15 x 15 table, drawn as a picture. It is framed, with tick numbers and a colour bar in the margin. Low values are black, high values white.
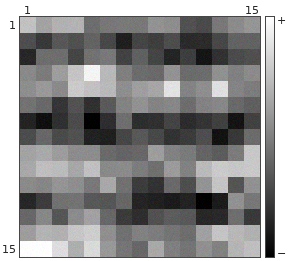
Stripes: horizontal, repeating 3 times. Grain: streaks across. Ninth with the highest average: bottom left. Histogram: bell-shaped.
